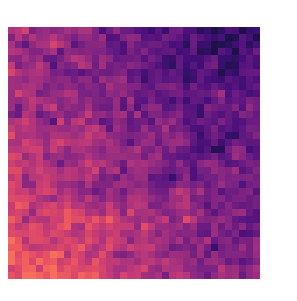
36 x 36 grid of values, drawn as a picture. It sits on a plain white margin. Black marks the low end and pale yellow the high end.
Ninth with the highest average: bottom left. Odd rows or columns: none. Slope: up to the bottom left. Histogram: bell-shaped. Average level on the scale: 40%. Ninth with the lowest average: top right.
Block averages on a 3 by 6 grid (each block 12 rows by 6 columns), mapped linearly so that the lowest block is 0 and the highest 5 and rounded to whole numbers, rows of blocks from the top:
3 2 2 1 0 0 | 4 3 2 2 1 1 | 5 5 4 3 2 2
